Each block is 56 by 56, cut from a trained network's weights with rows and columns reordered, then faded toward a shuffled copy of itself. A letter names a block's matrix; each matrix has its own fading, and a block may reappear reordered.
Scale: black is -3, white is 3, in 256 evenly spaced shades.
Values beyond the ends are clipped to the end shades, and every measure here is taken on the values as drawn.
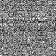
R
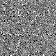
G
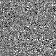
G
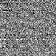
R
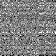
R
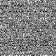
R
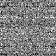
R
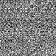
R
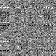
R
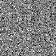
G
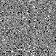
G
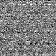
R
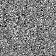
G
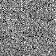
G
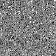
G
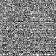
R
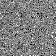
G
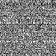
R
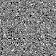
G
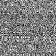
R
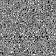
G
